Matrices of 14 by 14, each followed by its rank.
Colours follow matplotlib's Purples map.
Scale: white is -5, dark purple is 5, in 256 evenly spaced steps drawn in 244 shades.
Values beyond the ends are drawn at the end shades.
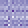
two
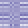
one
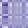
one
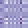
one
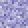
full rank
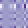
one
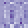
two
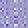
two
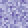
full rank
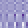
one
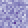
full rank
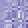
two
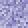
full rank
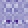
two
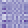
two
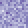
full rank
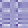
one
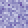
full rank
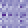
two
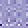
two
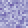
full rank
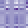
one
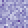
full rank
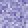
full rank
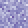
full rank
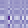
one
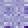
two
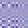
one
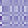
one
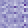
two
